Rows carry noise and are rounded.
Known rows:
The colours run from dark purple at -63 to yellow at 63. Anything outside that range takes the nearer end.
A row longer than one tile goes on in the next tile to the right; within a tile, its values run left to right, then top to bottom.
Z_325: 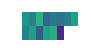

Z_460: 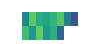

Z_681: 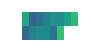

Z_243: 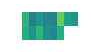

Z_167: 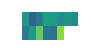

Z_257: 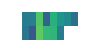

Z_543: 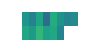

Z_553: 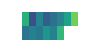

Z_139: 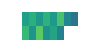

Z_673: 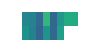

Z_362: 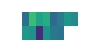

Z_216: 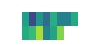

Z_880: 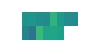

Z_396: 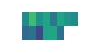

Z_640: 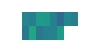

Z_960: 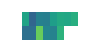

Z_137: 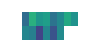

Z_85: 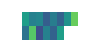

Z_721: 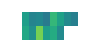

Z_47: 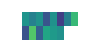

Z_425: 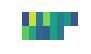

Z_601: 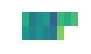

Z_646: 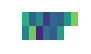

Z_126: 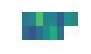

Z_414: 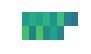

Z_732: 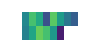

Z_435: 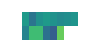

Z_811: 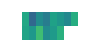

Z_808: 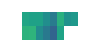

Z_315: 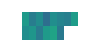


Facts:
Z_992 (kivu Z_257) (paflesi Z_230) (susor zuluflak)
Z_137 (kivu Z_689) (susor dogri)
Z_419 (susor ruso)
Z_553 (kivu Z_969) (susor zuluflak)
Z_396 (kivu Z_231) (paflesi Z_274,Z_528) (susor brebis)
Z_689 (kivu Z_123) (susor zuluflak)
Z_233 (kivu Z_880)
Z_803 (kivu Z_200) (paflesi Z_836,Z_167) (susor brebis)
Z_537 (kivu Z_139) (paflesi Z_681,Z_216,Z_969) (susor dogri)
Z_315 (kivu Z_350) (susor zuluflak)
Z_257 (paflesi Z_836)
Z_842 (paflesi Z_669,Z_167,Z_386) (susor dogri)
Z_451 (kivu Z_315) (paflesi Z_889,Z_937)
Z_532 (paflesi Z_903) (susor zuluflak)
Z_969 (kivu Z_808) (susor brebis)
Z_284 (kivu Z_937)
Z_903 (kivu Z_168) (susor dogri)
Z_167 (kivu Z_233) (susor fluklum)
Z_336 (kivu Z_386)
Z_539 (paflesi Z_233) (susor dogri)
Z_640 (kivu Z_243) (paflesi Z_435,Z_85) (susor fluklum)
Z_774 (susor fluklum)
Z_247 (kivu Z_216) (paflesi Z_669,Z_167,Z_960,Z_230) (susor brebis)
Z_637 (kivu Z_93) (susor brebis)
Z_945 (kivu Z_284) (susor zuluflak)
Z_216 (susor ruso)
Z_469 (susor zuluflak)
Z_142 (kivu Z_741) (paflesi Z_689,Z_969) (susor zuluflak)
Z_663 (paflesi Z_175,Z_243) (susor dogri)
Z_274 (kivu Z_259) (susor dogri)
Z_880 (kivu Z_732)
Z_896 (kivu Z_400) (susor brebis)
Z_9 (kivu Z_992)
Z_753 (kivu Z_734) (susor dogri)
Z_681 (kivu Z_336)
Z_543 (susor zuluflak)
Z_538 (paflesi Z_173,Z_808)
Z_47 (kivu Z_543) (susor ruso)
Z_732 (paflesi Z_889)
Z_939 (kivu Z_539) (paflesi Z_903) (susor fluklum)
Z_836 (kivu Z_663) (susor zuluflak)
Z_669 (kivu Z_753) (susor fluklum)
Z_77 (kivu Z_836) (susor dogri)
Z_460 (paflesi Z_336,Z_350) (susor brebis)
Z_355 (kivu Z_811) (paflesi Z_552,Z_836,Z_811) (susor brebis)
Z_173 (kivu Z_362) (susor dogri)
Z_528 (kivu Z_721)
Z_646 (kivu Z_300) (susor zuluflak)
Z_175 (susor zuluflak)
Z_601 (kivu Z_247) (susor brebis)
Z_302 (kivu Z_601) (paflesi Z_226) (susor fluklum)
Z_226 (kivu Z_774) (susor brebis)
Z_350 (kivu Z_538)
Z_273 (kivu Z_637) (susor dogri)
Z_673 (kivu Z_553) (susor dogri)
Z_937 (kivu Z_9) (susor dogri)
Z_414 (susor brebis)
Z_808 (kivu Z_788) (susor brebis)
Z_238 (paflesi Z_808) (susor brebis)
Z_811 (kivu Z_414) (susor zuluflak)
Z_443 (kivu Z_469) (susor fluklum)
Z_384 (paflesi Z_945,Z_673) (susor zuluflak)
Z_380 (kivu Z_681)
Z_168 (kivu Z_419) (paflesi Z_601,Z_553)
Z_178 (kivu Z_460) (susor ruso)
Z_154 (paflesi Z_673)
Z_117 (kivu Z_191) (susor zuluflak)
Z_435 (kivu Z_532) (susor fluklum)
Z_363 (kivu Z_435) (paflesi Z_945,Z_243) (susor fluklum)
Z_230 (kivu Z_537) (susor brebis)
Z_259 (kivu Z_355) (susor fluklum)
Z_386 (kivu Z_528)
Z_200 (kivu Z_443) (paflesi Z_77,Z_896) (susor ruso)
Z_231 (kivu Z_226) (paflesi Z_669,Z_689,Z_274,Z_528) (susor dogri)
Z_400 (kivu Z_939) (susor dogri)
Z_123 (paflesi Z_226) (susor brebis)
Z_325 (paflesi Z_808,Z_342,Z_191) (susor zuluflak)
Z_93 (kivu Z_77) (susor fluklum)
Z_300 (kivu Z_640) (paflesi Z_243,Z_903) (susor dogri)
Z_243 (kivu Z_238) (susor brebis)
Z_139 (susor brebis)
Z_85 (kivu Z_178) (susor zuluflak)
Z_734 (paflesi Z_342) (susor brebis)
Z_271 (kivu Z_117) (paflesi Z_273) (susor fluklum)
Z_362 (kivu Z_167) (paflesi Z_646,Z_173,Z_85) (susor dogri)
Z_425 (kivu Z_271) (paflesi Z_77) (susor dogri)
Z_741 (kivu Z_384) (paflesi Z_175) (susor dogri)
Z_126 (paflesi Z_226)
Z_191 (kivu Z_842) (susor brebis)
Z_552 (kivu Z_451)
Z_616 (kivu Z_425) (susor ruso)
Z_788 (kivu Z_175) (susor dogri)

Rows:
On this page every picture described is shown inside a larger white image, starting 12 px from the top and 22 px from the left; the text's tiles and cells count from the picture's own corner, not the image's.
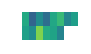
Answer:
Z_175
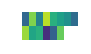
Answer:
Z_77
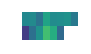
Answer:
Z_363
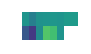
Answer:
Z_168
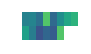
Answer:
Z_274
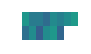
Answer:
Z_284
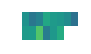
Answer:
Z_443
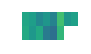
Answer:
Z_969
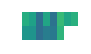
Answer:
Z_230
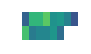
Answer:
Z_539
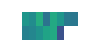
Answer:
Z_538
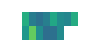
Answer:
Z_336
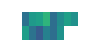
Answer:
Z_400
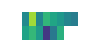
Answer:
Z_896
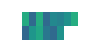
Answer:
Z_342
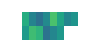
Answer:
Z_350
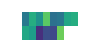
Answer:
Z_273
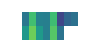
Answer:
Z_200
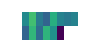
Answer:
Z_451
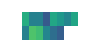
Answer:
Z_889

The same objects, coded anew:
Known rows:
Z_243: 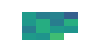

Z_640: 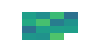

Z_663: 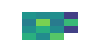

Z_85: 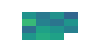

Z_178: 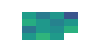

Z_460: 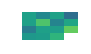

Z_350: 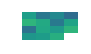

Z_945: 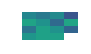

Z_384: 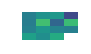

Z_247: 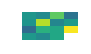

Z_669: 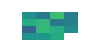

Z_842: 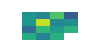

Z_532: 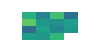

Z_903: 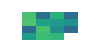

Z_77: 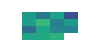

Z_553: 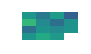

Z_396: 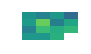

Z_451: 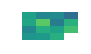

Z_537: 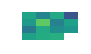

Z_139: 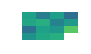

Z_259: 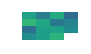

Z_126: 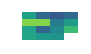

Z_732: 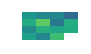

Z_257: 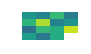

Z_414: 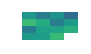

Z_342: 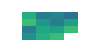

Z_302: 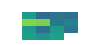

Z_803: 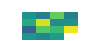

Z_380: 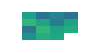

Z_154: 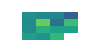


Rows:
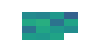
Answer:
Z_142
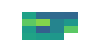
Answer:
Z_123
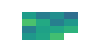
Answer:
Z_191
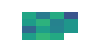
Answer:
Z_937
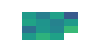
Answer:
Z_419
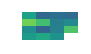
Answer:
Z_226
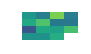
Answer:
Z_167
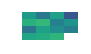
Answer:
Z_788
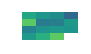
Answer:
Z_325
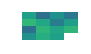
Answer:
Z_552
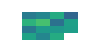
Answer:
Z_992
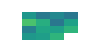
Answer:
Z_880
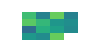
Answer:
Z_939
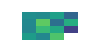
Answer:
Z_363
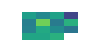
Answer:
Z_741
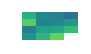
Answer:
Z_808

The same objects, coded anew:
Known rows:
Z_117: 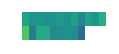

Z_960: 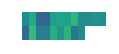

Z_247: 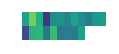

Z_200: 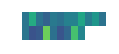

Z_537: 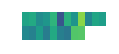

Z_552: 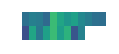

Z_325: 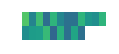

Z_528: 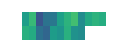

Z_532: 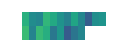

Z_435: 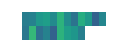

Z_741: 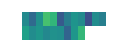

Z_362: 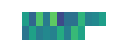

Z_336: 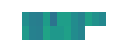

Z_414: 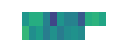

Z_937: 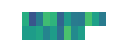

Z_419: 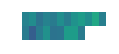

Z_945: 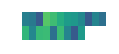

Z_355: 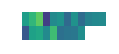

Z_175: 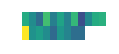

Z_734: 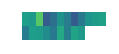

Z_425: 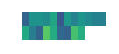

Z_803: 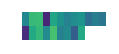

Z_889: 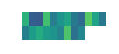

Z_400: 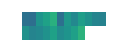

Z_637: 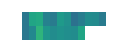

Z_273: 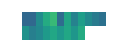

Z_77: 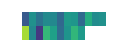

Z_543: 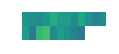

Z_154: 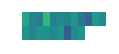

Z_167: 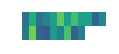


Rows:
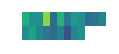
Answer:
Z_939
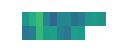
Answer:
Z_460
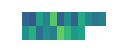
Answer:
Z_173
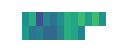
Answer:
Z_216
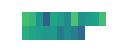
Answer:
Z_992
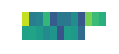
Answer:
Z_732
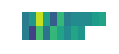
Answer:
Z_123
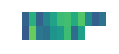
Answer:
Z_669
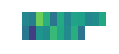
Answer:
Z_126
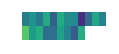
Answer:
Z_243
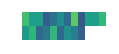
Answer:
Z_257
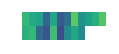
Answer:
Z_842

